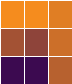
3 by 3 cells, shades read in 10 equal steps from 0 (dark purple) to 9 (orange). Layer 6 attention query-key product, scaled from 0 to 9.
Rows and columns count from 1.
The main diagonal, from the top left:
9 4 6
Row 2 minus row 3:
5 4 1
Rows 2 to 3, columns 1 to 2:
5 4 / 0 0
